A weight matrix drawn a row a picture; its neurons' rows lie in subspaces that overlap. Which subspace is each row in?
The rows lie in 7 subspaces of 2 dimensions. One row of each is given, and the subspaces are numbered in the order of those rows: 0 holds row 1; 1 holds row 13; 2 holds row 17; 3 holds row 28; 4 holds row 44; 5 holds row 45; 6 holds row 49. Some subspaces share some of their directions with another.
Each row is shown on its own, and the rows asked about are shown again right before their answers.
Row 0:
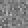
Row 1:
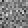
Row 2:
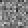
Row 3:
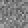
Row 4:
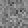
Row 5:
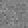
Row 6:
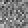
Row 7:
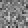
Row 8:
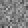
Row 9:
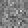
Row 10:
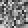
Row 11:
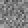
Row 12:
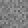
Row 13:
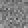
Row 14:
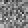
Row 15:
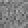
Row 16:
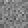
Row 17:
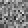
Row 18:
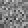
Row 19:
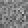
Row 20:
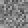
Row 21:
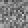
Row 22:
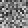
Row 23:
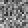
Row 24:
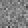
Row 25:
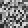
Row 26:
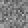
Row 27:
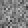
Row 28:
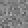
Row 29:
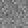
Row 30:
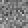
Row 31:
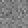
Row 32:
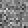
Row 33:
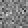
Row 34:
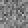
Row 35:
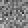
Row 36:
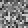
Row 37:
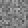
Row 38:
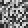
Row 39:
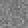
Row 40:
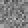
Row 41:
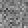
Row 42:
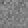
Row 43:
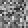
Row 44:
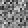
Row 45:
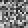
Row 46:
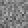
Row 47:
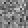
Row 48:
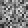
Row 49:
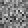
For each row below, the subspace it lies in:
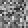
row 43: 4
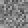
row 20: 5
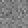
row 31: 0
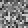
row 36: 2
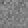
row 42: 4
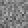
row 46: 3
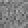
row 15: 5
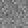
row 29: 0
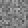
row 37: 3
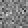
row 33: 0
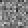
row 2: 5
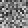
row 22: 0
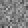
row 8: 2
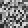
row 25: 1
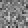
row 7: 2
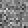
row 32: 1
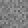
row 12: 3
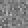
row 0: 3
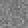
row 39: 3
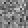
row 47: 4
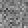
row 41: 1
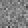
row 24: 2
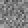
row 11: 5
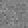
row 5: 1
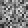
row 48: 2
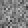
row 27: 2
